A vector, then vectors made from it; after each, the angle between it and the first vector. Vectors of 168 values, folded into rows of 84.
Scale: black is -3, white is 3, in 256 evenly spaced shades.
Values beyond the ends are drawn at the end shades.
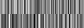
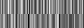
orthogonal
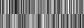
partly opposed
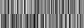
nearly parallel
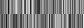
partly aligned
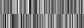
partly aligned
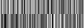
partly aligned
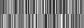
partly opposed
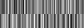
nearly opposite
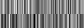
nearly parallel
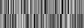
partly aligned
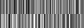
nearly opposite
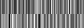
nearly opposite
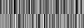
partly opposed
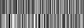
nearly opposite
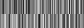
nearly opposite
